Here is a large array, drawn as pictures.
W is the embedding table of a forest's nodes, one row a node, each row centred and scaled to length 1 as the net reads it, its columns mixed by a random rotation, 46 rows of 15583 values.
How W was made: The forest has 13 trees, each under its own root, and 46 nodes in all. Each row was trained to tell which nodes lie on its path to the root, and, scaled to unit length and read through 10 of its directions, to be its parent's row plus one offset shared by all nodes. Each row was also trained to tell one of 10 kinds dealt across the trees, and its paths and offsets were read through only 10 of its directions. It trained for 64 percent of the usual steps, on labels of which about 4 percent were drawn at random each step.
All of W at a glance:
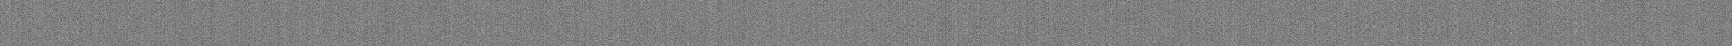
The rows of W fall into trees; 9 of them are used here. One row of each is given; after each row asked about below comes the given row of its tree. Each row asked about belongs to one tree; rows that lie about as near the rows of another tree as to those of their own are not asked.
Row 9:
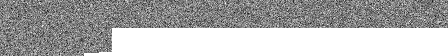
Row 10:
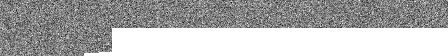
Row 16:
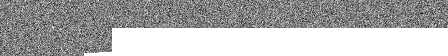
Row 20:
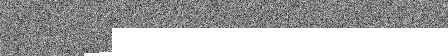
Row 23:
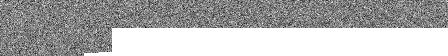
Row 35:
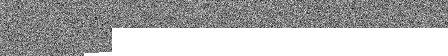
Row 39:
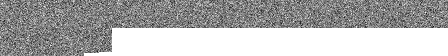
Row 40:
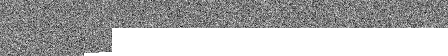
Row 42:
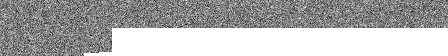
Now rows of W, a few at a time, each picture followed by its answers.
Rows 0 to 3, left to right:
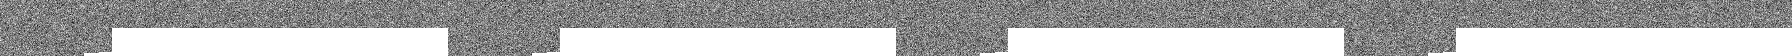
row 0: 35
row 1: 10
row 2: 9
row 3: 42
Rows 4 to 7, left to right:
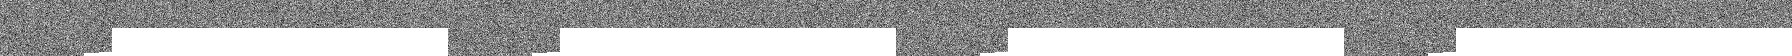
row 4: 39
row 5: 20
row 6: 23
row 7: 35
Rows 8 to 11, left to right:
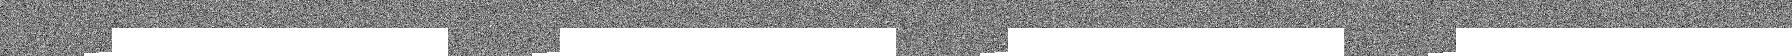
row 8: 23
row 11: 42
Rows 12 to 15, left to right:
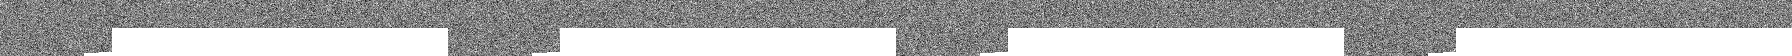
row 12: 39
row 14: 16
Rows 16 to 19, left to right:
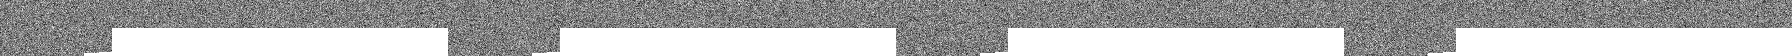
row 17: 39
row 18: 20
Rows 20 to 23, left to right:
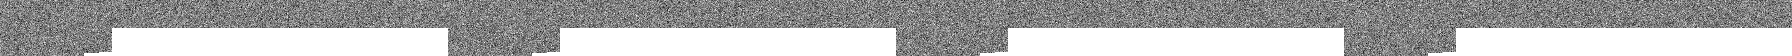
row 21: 10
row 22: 23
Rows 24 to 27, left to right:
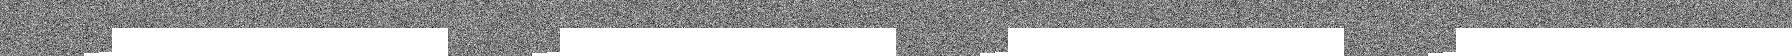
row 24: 39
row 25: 40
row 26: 42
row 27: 9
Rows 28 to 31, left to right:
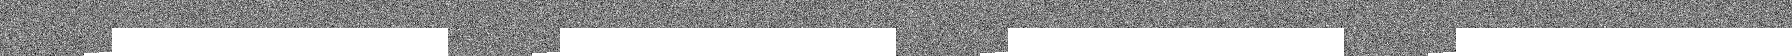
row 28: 16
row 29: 10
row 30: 23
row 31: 16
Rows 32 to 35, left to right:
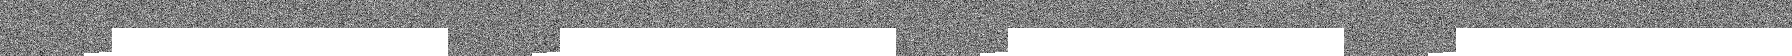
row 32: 9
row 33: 10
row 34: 9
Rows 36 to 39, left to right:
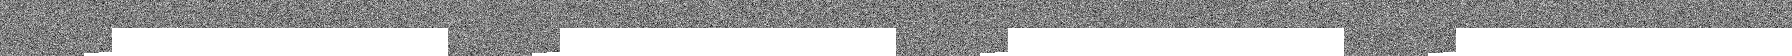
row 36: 39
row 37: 40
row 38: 9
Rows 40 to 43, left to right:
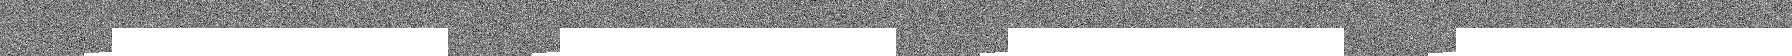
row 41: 23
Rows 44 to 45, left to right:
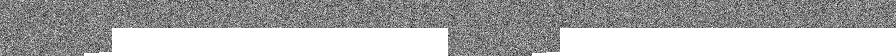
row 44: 42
